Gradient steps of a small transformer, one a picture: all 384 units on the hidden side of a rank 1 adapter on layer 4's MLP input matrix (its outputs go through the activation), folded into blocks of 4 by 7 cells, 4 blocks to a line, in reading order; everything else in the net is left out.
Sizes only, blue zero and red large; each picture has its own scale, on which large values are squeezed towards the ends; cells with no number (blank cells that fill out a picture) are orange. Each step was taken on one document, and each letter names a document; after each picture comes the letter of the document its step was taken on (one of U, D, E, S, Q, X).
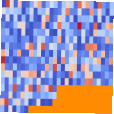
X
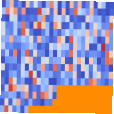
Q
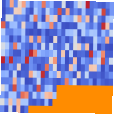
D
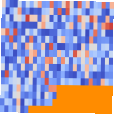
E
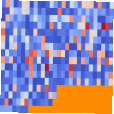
D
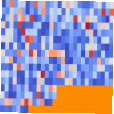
E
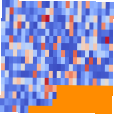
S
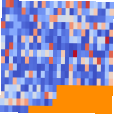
D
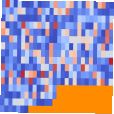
Q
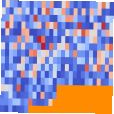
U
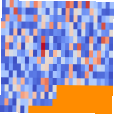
E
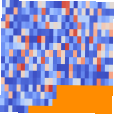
U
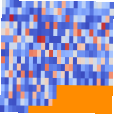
U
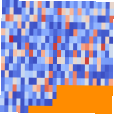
S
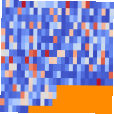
D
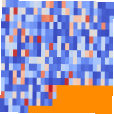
E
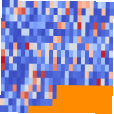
X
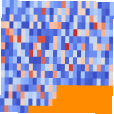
U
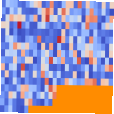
S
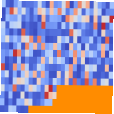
S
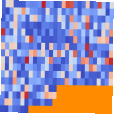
D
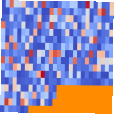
D
